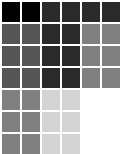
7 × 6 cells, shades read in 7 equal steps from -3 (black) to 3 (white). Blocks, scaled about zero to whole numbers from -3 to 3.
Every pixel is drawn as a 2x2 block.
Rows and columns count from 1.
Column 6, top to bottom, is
-2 0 0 0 3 3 3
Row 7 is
0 0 2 2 3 3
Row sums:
-14 -6 -6 -6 10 10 10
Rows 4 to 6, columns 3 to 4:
-2 -2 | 2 2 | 2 2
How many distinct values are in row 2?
3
